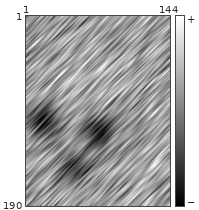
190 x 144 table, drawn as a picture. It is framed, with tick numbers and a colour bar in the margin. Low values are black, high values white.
Grain: diagonal, up to the right. Odd rows or columns: none. Dips: three.
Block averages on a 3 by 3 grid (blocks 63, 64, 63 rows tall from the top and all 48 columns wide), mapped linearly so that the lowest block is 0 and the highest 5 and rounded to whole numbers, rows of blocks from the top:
4 5 4 | 0 1 4 | 2 1 5
